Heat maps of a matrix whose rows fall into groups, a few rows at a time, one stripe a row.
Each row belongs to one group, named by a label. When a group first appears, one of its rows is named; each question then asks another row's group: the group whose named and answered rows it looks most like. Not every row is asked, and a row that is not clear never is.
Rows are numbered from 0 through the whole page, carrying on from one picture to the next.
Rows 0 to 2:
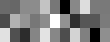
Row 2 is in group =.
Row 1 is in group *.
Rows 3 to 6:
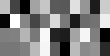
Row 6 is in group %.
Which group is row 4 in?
*
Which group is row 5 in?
%
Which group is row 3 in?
=
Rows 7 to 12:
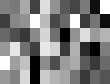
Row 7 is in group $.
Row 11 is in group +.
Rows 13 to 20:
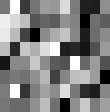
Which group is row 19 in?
*
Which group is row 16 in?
$
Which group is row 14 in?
+
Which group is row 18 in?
%
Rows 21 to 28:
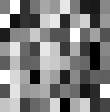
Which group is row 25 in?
*
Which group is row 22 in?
=
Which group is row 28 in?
=
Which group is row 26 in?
+
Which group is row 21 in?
*
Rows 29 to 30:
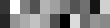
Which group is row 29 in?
*
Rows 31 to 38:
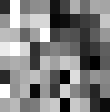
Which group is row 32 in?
$
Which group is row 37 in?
+
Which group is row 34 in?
+
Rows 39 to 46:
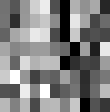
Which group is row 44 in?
+
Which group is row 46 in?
+
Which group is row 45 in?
$
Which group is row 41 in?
%
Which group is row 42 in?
$
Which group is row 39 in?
%
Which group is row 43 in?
$
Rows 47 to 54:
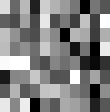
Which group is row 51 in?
+
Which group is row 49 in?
=
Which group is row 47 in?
+
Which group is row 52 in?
%
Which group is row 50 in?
$
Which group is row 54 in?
+
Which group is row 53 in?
*
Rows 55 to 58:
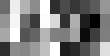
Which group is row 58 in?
$
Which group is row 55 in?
$
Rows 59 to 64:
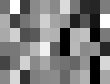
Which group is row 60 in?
$
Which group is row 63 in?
$
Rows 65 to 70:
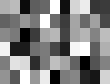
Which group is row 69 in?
+
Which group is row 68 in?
=
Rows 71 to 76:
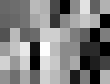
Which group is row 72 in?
%
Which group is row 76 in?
$
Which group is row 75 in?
+
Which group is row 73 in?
*
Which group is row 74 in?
+
